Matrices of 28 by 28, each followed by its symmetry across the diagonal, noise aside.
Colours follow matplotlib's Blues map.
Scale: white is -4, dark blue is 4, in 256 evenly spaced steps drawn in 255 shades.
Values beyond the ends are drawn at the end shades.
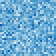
neither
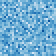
antisymmetric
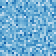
antisymmetric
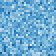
neither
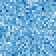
antisymmetric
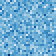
antisymmetric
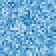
antisymmetric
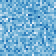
neither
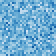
neither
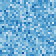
antisymmetric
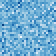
neither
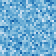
antisymmetric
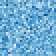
antisymmetric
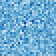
antisymmetric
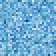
neither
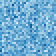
neither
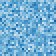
neither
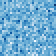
neither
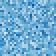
antisymmetric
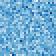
neither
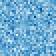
antisymmetric
